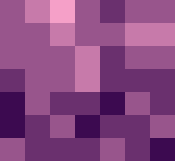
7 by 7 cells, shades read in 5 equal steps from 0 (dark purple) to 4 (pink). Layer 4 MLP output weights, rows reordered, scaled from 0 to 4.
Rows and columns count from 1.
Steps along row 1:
up up down down up same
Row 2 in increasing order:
2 2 2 2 3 3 3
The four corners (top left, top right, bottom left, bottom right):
2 2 2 0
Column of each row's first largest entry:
3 3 4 4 2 3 1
